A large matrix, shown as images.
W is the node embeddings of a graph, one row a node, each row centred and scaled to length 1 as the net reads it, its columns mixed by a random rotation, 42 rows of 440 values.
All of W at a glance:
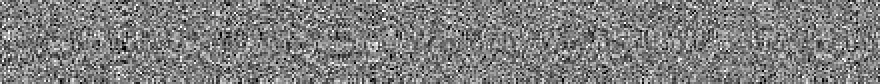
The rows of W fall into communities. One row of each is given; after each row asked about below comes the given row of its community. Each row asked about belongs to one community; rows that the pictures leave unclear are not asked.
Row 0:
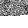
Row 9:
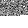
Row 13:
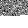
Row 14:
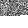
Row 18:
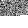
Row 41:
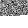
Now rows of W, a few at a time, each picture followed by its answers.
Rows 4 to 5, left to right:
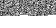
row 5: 9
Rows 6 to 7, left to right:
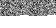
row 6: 18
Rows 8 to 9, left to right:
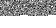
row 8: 41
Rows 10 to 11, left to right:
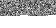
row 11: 18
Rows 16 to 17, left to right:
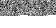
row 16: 18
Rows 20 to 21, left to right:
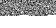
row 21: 13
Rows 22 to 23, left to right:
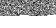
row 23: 9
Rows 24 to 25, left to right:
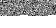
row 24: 13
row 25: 0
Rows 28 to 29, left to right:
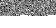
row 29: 13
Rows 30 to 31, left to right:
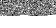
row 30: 13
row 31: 18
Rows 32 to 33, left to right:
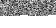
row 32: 14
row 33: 9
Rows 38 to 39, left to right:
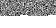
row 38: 14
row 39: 41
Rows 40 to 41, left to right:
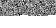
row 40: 41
